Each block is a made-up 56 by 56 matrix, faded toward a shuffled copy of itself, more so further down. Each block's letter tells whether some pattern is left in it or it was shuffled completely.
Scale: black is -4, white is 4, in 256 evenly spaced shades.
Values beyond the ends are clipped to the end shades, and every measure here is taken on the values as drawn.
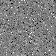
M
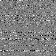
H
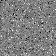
M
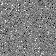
M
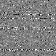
H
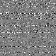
H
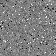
M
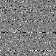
H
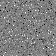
M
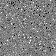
M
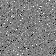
M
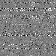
H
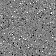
M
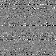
H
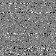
H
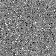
M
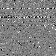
H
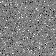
M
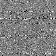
H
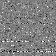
H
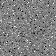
M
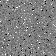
M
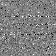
H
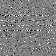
H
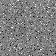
M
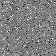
M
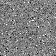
M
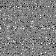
H
